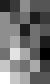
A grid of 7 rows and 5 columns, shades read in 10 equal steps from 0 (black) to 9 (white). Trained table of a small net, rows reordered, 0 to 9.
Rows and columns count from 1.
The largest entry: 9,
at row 7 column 1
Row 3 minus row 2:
0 2 -3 3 1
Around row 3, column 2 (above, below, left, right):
3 6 5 1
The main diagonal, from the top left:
1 3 1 4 0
